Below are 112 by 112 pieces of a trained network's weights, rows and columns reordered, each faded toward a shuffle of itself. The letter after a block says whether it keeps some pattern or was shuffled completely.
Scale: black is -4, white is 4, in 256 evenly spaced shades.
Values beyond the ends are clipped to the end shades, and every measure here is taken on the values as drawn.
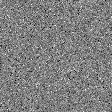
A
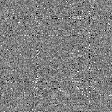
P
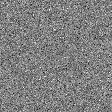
A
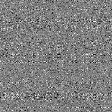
P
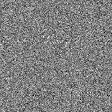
P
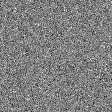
A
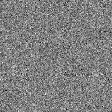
P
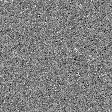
A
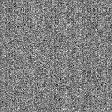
P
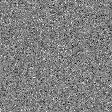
A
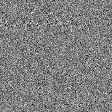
P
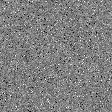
A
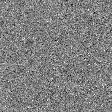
A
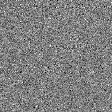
P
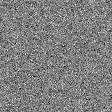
A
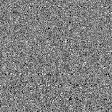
P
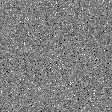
A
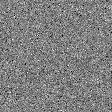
A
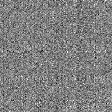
P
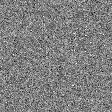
A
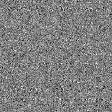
P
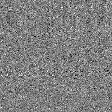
P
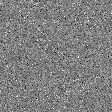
A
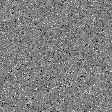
A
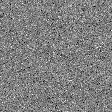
A
